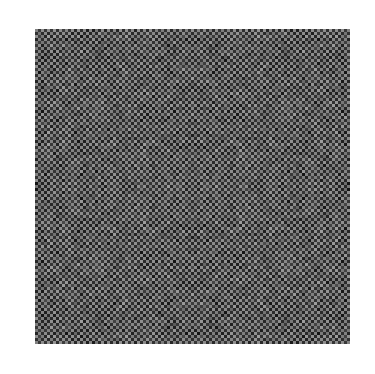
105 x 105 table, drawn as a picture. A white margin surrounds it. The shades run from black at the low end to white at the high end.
No overall slope runs across the table. No row or column stands out. It mirrors both left to right and top to bottom. A checkerboard runs through the table. The values fall into two levels. No seam splits the table.
